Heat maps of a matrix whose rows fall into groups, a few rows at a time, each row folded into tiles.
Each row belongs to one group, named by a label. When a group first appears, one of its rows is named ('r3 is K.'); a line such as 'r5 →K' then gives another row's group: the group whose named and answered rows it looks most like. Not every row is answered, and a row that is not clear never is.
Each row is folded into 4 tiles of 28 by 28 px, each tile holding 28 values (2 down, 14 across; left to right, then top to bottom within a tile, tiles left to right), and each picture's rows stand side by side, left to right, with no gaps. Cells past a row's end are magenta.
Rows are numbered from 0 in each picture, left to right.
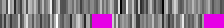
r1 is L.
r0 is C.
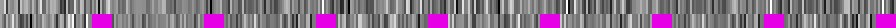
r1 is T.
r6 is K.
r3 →T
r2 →K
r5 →L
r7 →K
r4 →L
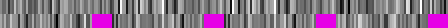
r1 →C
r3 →T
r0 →L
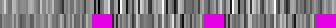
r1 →C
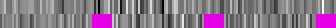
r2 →K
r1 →L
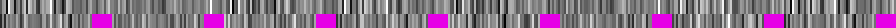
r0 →C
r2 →L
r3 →C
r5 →K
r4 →L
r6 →C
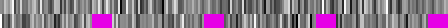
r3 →C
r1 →L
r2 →K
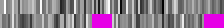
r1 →L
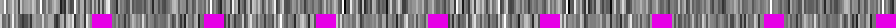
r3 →L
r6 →K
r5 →L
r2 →C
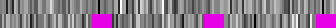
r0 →T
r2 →T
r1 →C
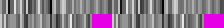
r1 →L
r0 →L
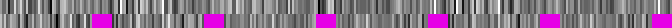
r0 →L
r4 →C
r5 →K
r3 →K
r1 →C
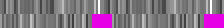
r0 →K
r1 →K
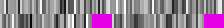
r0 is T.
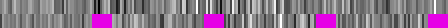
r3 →K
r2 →C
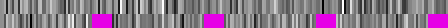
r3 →L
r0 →T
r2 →T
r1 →C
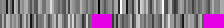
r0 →T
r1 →C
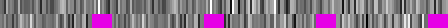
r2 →C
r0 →K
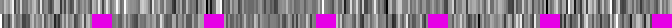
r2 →K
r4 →T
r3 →L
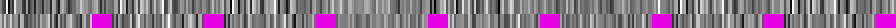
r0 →L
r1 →C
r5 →K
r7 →C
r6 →C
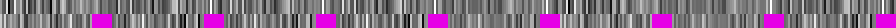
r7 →K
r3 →K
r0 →L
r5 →L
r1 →K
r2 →K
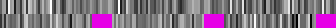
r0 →C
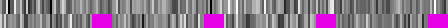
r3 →K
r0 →L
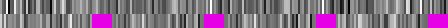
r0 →L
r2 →K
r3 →T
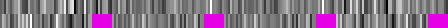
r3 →L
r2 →K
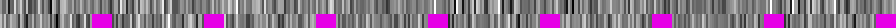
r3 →K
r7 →C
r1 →C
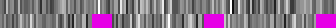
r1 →C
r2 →L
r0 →K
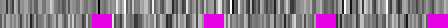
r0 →T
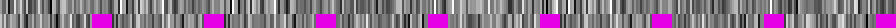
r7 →T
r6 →K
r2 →C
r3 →K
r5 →C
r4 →T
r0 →L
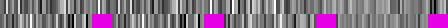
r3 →T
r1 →K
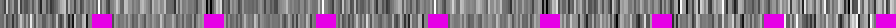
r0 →K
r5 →L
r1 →T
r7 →T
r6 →C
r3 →K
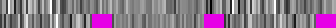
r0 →C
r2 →C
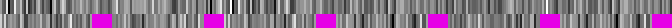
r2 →L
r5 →L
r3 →L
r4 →K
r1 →T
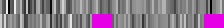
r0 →L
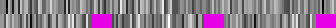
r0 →T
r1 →C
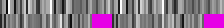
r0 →C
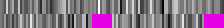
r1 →L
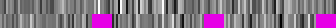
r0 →K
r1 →C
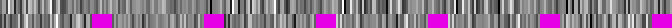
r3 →L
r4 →L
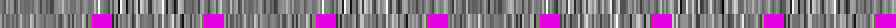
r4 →K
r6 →L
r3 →C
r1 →C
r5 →C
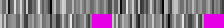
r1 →L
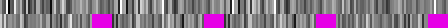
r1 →C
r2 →C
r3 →K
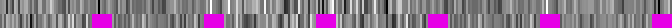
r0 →T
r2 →T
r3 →L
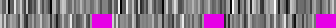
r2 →C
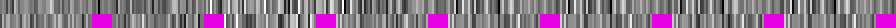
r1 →K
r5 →L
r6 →L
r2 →T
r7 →L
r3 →L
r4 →L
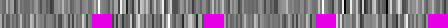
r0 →K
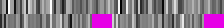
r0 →C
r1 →L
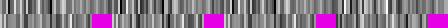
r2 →L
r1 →L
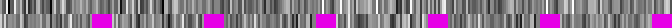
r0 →L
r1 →L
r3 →T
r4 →K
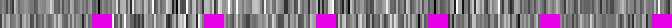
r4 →C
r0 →T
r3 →T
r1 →T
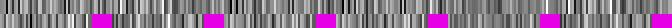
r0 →T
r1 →C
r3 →T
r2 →T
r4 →K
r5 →C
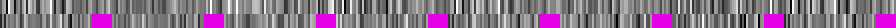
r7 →C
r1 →K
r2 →T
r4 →C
